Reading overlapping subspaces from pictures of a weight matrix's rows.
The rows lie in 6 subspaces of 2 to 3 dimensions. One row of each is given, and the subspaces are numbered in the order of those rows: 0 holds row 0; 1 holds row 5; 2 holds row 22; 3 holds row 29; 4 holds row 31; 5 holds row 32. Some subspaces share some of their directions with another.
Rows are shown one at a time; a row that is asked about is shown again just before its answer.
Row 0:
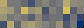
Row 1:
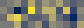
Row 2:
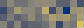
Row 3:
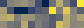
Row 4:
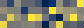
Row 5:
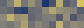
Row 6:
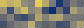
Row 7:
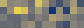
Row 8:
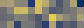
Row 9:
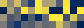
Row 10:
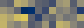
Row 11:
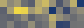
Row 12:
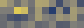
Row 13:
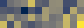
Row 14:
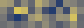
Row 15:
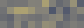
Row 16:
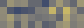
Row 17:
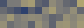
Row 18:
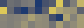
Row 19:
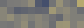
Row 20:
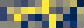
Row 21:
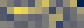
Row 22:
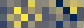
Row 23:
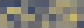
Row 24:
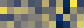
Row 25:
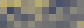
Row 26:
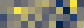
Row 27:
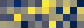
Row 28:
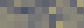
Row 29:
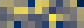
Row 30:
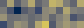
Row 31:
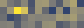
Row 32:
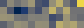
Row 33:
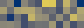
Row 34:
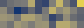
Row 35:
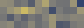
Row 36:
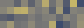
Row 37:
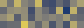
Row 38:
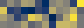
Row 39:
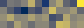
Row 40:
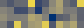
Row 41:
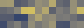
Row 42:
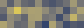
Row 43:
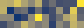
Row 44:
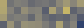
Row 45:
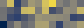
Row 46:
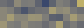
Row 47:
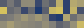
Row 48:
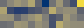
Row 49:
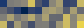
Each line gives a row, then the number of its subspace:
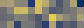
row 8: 3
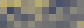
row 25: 4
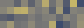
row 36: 2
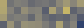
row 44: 0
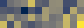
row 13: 0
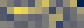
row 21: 4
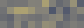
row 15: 3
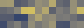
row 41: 5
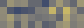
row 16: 3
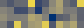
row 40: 3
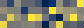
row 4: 5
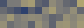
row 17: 0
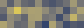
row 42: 5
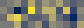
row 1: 4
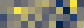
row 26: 2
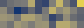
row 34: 3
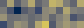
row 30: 5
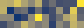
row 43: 4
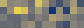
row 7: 1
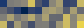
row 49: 0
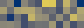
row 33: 1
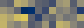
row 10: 5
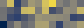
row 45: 5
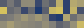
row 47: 2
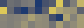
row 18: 2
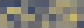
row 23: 4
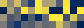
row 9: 2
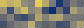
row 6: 4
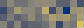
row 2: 0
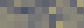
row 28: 5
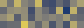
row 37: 1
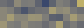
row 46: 5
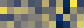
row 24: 2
